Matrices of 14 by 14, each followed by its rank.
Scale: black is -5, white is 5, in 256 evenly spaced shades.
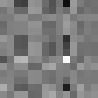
two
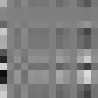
one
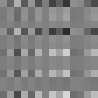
one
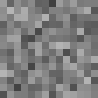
full rank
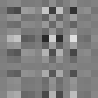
one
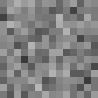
full rank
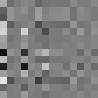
two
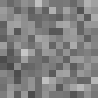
full rank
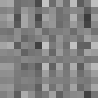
two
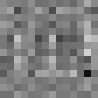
two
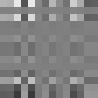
one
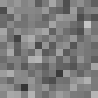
full rank
